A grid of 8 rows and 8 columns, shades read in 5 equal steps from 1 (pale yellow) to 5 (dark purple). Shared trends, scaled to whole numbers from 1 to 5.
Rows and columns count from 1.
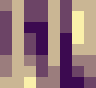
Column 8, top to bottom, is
2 2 2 2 2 3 3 4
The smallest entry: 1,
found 4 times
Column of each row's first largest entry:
3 1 3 4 4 6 6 6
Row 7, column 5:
3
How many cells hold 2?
23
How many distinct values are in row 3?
4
